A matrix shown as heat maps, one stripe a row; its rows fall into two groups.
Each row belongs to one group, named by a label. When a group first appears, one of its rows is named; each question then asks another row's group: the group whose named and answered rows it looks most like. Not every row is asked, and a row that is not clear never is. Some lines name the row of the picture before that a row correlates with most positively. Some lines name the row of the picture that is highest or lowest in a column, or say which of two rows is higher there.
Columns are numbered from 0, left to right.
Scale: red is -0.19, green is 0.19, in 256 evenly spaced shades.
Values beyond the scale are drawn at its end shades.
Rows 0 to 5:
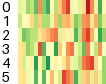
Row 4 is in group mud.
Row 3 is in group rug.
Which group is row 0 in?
mud
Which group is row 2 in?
mud
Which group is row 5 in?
mud
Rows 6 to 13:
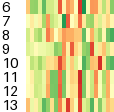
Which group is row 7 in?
rug
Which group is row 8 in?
mud
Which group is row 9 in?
mud
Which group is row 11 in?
rug
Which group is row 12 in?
rug
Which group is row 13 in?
rug
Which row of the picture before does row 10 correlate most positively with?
2
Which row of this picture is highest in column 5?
13
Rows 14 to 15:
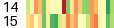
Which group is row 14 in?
mud
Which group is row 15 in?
mud
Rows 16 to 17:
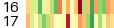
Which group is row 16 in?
rug
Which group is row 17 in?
rug
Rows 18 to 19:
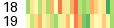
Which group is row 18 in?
mud
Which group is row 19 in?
mud
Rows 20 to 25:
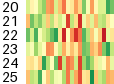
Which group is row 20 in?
mud
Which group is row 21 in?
rug
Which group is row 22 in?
mud
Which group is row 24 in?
rug
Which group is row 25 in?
rug
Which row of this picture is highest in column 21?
20
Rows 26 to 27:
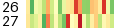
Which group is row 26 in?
mud
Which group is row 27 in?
rug
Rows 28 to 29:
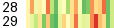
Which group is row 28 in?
mud
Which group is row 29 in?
mud
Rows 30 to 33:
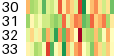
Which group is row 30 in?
rug
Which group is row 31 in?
mud
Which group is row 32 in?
rug
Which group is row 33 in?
rug
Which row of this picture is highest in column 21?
30
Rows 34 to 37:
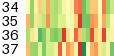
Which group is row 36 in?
mud
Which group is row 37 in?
rug
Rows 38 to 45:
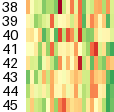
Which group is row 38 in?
rug
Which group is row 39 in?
mud
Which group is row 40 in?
rug
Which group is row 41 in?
mud
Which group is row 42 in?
rug
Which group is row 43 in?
mud
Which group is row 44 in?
mud
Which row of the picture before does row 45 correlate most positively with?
37
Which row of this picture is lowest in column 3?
40
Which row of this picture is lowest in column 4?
43
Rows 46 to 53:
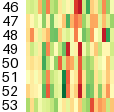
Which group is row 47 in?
mud
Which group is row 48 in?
mud
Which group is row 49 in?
rug
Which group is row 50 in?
rug
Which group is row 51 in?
rug
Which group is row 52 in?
rug
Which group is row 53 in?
mud
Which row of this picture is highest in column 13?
48
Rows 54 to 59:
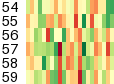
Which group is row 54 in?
mud
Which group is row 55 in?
mud
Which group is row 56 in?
rug
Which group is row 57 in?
rug
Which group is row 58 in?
rug
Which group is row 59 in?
rug
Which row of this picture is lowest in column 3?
58
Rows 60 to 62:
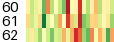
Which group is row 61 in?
rug
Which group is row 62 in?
mud
